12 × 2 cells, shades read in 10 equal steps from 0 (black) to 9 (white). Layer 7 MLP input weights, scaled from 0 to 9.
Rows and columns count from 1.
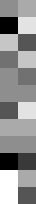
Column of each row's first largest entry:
2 2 1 2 1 1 2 1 1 2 1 1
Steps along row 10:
up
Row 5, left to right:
5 4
